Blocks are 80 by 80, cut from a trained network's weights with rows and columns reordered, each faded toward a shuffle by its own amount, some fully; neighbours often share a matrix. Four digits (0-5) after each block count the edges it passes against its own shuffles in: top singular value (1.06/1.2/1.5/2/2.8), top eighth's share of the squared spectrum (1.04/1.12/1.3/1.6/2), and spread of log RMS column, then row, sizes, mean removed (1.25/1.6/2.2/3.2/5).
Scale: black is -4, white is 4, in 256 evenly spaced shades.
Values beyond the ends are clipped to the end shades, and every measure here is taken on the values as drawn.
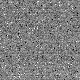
2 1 1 0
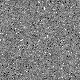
0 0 0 0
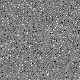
0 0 0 0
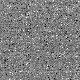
2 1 1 0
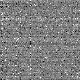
3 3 2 0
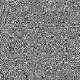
3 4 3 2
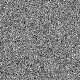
0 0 0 0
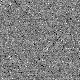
0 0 0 0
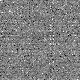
2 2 1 0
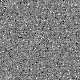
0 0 0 0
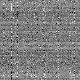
3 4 3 0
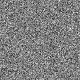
2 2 0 0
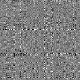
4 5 3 3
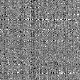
3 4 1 3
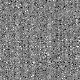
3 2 0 2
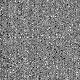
2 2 0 1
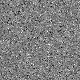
1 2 0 0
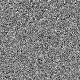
2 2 0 0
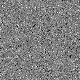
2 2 1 0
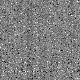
2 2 0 1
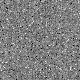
1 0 0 0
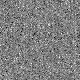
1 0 0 0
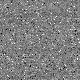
1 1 0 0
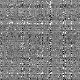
4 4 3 1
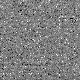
1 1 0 0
